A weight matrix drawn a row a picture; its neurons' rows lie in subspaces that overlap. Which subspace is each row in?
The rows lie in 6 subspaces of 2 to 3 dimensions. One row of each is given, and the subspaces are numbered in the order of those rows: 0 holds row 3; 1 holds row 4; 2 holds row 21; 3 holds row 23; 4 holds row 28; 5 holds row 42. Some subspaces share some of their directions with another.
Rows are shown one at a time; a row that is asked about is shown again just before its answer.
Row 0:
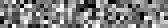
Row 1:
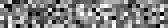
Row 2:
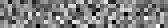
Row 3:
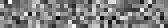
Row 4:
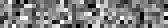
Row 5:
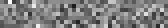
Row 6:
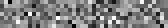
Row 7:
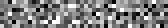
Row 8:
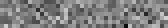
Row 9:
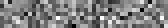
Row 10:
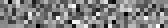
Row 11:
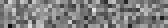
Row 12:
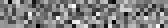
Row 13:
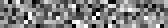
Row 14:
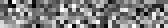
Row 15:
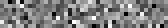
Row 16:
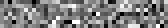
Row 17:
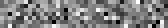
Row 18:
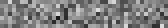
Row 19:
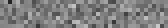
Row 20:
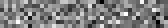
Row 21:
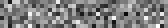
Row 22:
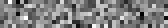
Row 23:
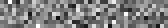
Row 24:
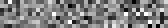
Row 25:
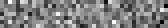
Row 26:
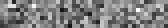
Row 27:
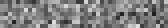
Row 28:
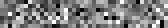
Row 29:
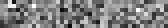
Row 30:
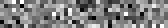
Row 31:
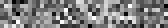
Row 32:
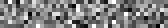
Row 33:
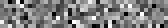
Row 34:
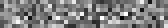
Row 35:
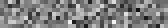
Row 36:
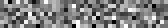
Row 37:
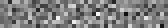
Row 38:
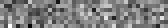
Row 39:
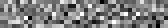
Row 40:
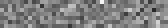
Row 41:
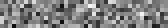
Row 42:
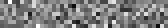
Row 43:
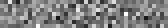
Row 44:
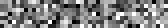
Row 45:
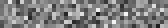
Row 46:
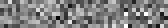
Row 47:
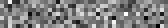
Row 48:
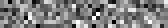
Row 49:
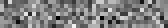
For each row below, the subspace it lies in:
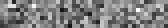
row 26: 5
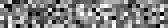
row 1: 2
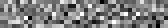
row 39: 0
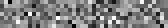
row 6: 0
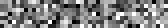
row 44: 3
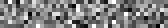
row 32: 3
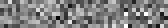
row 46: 4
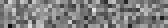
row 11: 2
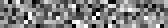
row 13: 4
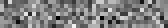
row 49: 0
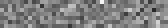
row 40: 0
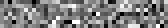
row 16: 3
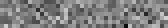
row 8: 4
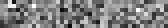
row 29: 5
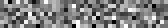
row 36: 4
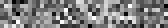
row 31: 1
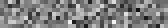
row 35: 5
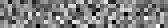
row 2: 1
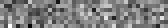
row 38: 2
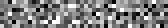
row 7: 3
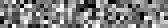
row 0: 1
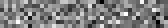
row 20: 0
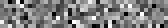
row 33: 1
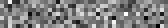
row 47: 2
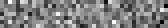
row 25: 3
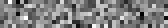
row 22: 1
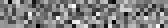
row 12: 5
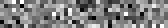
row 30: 1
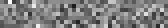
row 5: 5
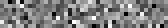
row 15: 1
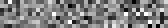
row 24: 4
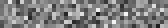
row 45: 0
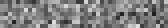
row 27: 3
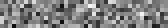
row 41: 1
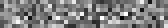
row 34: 0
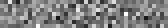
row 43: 3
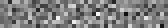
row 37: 3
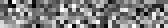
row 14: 5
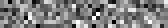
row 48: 4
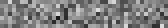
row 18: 4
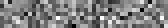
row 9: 0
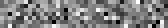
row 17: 4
